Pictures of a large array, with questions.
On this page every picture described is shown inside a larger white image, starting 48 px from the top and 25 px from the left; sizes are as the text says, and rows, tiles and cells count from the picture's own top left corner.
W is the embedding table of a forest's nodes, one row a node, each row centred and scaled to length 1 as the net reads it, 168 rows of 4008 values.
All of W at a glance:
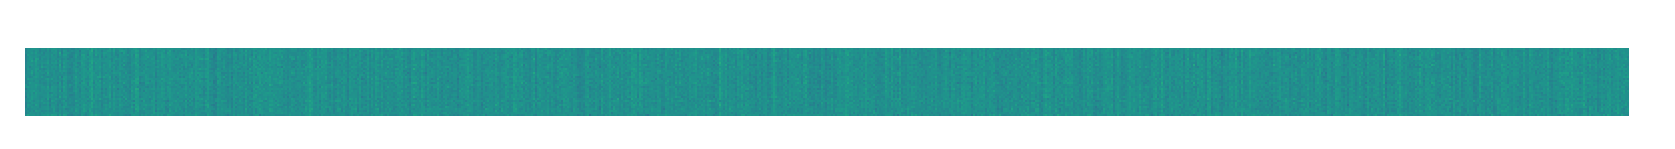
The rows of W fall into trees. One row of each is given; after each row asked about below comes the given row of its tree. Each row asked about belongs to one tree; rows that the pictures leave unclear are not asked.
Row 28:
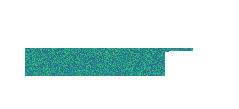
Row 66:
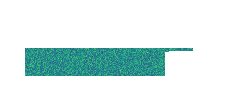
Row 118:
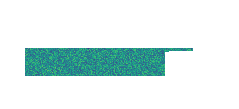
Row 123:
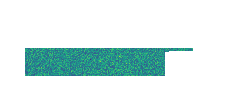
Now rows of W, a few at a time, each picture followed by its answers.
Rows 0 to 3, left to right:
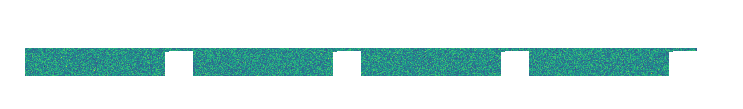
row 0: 28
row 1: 123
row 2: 28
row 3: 118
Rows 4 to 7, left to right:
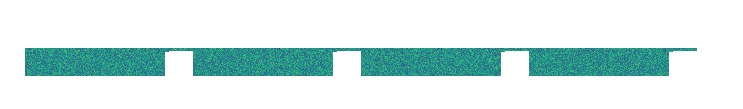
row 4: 123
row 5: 123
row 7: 28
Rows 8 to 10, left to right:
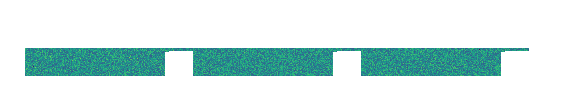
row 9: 118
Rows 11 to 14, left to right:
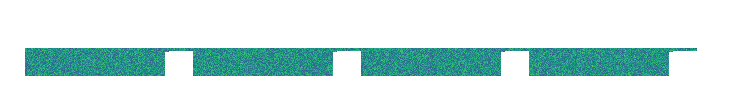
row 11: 123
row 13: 123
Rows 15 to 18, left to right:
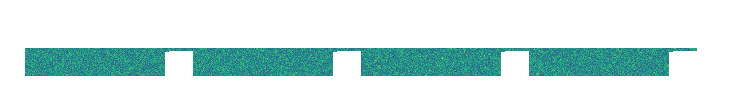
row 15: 118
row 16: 118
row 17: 123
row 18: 118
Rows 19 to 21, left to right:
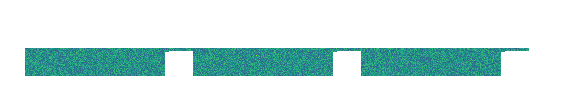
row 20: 28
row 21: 28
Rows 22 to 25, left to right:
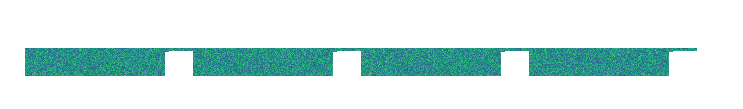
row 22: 118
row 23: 118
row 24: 118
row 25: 28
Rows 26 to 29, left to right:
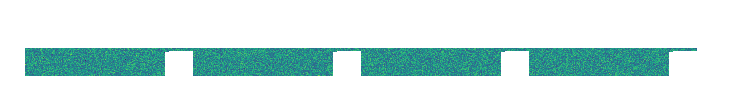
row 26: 28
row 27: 118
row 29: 118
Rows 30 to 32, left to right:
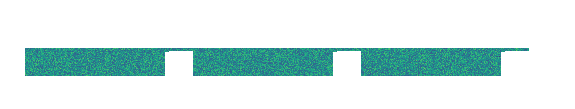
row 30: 28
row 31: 118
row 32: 123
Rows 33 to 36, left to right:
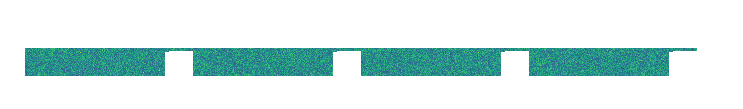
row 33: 123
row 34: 118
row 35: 123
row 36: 28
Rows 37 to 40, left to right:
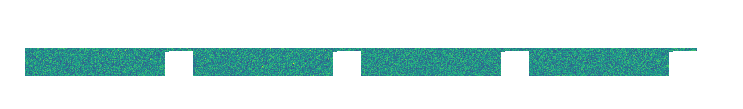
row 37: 118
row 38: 123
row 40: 118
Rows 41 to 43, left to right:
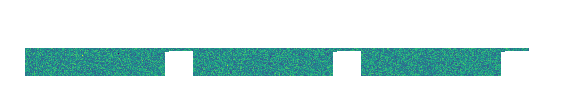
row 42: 118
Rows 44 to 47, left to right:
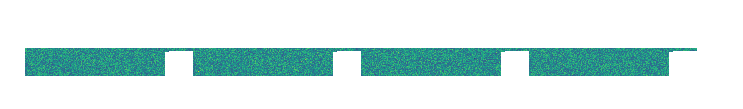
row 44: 123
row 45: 123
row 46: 118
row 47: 123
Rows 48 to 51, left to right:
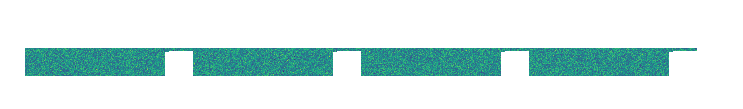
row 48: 123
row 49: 66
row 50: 28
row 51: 28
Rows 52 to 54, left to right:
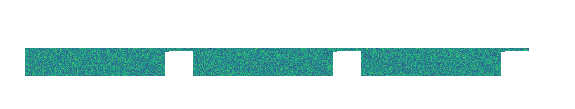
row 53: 118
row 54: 118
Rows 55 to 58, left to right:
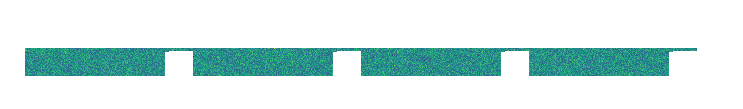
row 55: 123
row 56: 118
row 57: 28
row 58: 118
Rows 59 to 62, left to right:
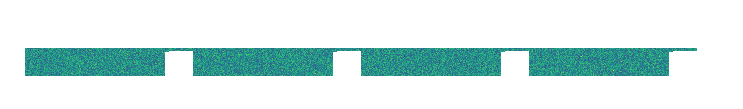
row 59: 66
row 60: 118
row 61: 28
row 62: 28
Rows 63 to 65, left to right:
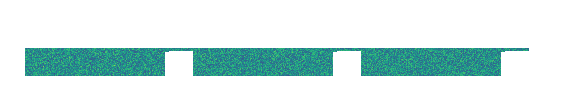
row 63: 28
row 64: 28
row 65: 118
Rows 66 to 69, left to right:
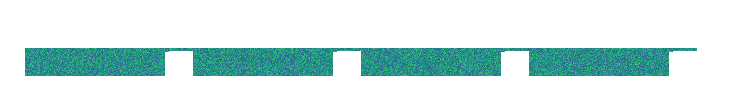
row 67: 28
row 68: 118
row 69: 28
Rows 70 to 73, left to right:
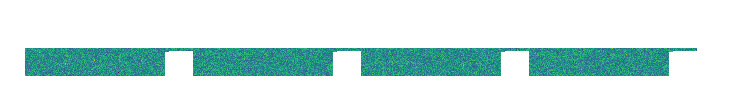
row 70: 123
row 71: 118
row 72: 28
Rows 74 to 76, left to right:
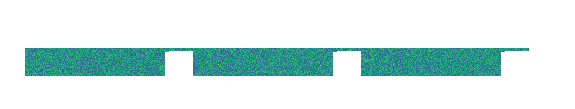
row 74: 118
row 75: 123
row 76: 118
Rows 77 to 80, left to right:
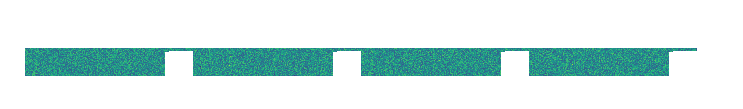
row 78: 28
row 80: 118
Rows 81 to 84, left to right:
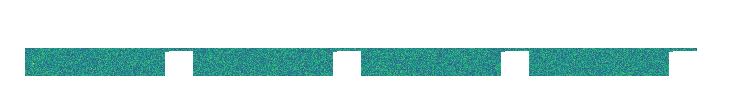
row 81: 28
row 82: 28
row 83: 118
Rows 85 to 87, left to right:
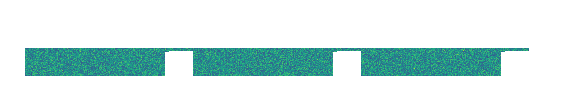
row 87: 118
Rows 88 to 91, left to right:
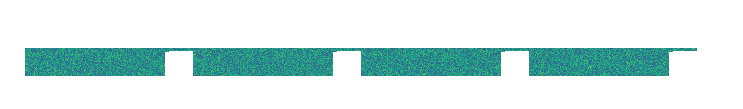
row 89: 118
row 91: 66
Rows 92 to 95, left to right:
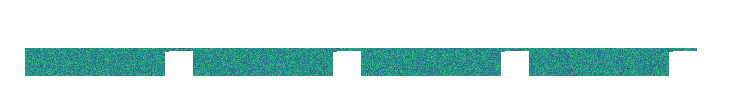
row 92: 28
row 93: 123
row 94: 118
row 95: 123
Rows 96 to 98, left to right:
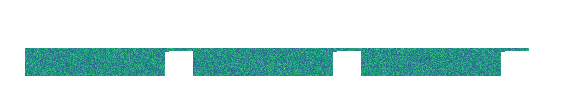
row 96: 118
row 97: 123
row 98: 28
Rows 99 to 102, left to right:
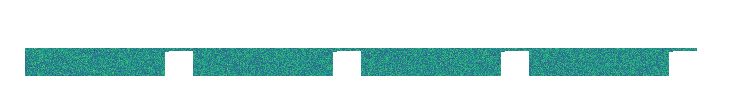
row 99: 123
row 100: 118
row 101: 118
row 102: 123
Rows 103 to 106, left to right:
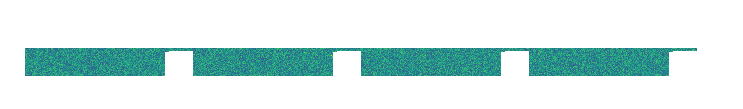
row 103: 118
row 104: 28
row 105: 123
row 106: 118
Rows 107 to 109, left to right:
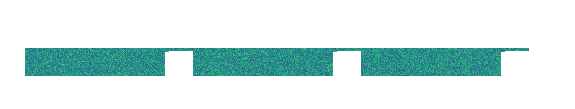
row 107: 118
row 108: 118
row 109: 123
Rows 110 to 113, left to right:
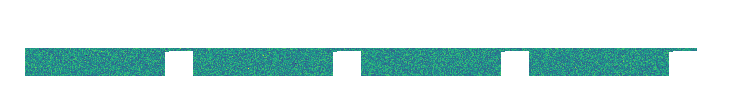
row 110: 118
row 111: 28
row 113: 123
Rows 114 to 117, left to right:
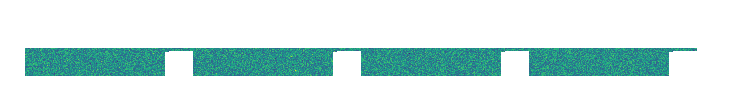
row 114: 28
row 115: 123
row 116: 28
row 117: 123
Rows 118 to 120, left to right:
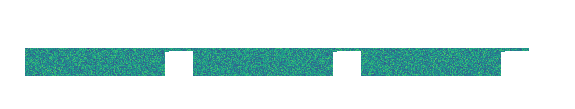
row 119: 118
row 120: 118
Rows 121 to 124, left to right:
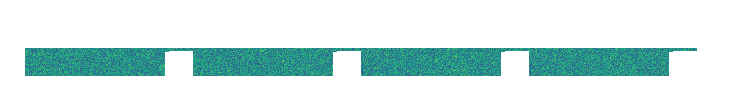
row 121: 118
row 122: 118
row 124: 123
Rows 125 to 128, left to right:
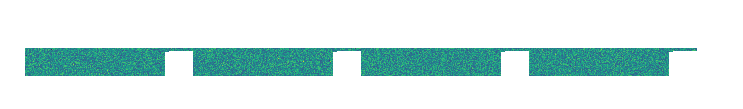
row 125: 28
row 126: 123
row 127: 28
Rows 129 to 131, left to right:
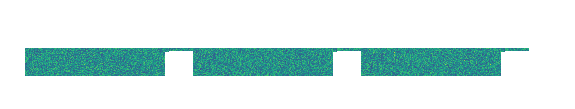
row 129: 28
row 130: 66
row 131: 66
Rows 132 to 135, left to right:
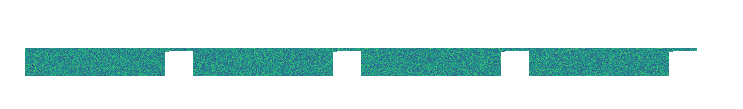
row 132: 118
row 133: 66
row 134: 28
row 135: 28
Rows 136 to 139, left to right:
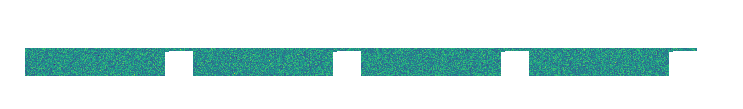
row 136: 123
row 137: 123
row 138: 28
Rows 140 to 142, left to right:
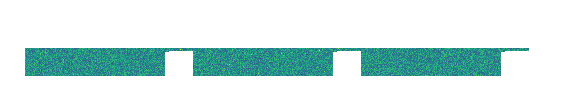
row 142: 28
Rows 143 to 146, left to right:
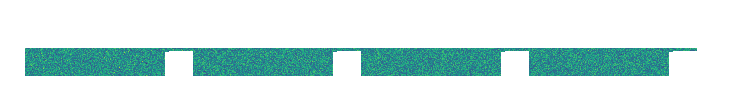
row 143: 28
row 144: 118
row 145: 28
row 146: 123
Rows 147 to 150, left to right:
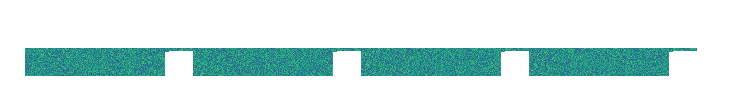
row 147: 123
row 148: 118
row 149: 66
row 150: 66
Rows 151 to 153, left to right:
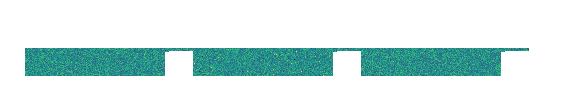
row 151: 28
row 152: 66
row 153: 118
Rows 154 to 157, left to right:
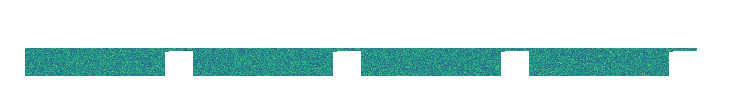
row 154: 66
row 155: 66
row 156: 118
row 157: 28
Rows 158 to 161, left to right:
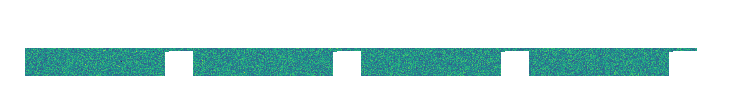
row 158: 66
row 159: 118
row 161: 123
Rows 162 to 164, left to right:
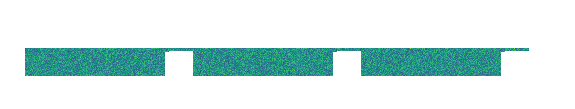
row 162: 28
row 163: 118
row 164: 66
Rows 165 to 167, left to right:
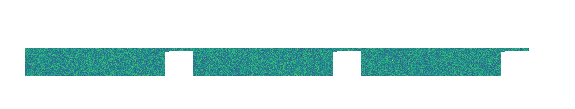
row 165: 123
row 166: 123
